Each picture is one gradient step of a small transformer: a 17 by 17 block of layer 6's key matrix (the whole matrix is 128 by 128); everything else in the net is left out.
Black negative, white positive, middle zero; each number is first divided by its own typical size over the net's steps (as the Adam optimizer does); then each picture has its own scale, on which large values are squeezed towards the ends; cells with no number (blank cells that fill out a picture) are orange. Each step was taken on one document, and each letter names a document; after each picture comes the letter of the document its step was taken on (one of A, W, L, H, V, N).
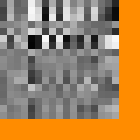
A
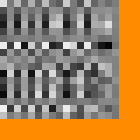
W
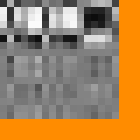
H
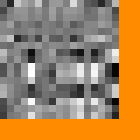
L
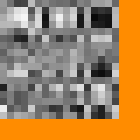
H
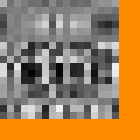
W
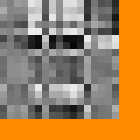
A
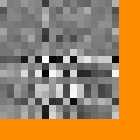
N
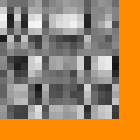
H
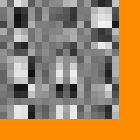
A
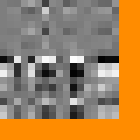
N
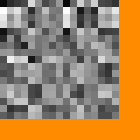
L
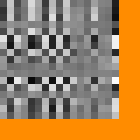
A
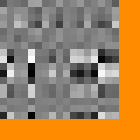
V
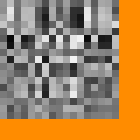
A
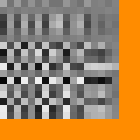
W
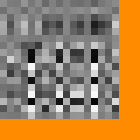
W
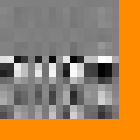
N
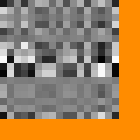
V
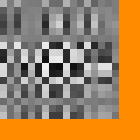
W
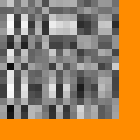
H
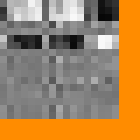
A
